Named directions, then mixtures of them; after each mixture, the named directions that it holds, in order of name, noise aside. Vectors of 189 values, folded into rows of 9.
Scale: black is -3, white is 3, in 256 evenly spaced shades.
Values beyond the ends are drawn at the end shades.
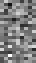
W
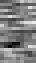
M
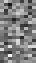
W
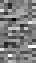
M, W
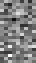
W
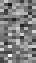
W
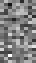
W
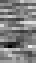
M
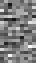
M, W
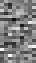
M, W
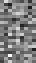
W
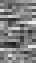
M, W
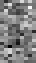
M, W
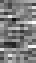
M, W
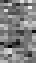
M, W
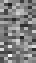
W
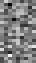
W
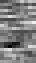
M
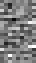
M, W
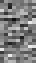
M, W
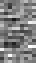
M, W
